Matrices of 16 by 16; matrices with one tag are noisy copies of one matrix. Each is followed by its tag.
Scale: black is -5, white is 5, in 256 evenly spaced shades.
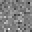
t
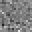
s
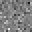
t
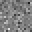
t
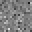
t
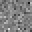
t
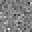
t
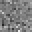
s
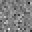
t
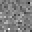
t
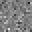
t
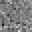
s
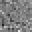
s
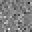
t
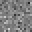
t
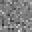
s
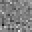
s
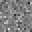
t
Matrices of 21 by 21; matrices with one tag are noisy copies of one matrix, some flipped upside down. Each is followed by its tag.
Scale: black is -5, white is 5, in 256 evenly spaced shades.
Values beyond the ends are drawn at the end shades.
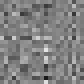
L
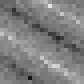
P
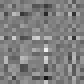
L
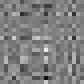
L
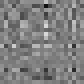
L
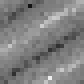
P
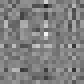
L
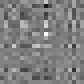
L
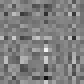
L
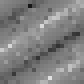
P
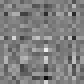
L
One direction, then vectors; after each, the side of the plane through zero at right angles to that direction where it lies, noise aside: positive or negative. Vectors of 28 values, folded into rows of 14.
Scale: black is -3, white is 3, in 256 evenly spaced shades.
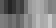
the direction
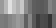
negative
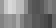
negative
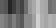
positive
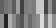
positive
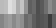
negative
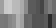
negative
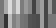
negative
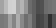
negative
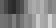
positive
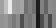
negative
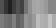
positive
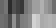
positive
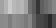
negative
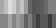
negative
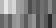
negative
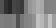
positive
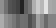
positive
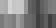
negative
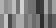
negative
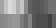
negative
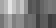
negative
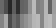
positive
